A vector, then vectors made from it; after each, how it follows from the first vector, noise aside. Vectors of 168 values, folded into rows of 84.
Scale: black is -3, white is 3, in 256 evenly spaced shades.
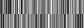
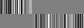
partly zeroed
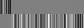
partly zeroed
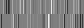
partly zeroed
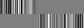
partly zeroed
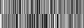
wrapped around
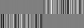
partly zeroed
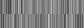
shrunk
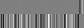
partly zeroed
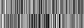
wrapped around
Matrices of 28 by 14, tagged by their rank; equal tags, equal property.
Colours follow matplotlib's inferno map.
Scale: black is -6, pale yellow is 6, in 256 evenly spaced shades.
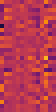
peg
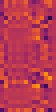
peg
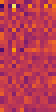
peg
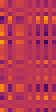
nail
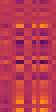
nail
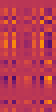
nail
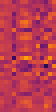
peg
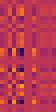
nail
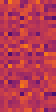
peg
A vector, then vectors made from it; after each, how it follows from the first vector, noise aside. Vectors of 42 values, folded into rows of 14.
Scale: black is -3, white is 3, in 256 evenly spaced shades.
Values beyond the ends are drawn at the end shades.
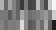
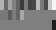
partly zeroed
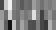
wrapped around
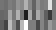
wrapped around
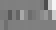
partly zeroed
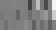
partly zeroed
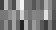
wrapped around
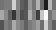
wrapped around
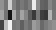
wrapped around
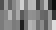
negated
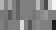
partly zeroed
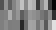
negated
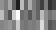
wrapped around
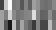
wrapped around
